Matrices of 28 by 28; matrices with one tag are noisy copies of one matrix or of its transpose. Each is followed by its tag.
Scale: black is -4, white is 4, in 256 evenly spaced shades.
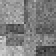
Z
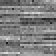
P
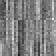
P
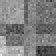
Z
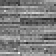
P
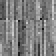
P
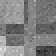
Z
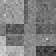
Z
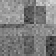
Z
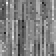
P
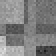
Z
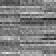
P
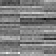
P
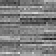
P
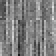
P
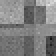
Z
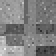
Z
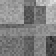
Z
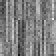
P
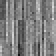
P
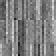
P
